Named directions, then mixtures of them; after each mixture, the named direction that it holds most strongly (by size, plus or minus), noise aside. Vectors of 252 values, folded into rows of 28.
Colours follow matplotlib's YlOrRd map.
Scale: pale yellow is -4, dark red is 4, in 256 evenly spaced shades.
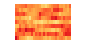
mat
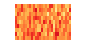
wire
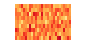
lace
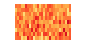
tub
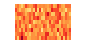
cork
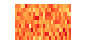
tub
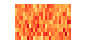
tub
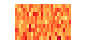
lace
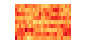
mat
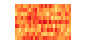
mat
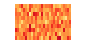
lace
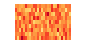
cork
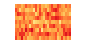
cork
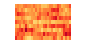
mat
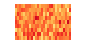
tub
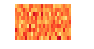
lace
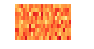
lace
